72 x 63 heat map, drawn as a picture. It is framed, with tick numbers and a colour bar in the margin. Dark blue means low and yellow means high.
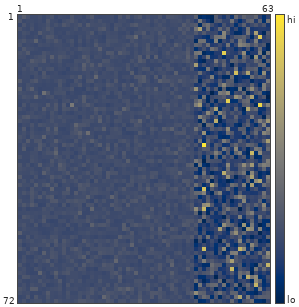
Stripes: none. Grain: fine. Histogram: skewed, a long tail of high values. Seam: vertical, 70% of the way across, the left part calmer. Mirror symmetry: none. Slope: none.
